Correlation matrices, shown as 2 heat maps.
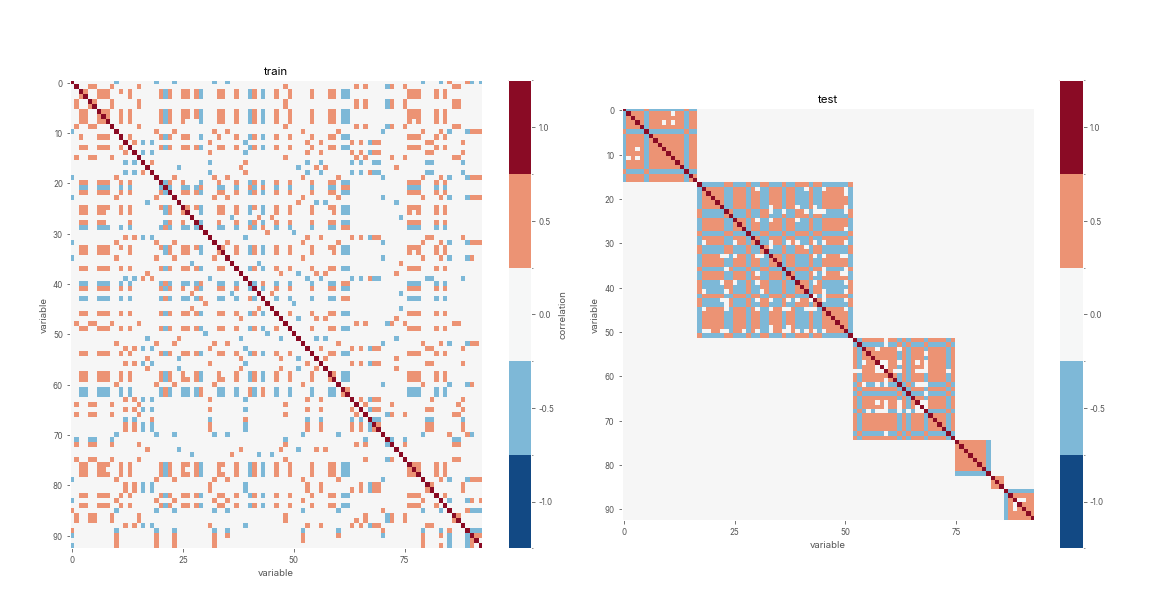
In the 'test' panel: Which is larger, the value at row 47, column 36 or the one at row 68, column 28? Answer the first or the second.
the second
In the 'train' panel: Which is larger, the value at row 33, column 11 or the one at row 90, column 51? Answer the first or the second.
the first
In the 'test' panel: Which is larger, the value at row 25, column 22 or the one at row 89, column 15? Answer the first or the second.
the first
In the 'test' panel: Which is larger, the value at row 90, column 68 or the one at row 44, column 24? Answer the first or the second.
the second
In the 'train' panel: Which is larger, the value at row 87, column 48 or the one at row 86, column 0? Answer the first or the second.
the first
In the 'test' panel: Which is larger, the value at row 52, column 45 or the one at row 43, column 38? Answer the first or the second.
the first
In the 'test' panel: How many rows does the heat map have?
93
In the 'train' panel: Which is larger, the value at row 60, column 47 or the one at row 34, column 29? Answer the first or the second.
the first
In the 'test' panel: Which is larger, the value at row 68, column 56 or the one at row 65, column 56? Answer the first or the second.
the second
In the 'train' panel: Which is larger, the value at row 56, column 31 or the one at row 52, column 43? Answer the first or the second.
the first
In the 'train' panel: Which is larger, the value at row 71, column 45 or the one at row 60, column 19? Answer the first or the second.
the second
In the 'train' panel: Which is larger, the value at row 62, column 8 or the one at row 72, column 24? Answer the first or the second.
the second
